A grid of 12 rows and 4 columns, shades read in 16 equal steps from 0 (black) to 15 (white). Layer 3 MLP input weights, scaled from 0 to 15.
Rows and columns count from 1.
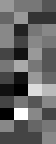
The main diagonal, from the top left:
9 9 7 7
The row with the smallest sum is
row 5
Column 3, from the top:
7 3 7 8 9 7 9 13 5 8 6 4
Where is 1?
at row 5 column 2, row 7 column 2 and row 8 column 1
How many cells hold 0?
2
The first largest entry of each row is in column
1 2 1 1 3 2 3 3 4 2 1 4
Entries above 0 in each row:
4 4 4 4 4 4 4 3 4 3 4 4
